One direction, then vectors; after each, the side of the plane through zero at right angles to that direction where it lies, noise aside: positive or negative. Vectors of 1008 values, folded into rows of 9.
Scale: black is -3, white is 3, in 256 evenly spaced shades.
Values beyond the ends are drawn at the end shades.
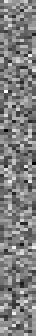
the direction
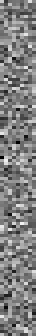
negative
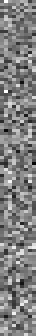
positive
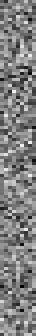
positive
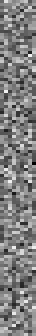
positive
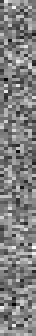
positive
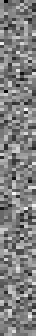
negative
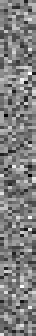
negative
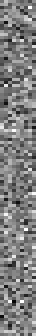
positive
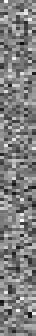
positive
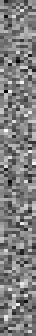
negative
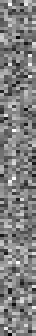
positive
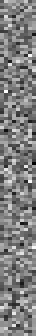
positive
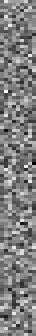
positive
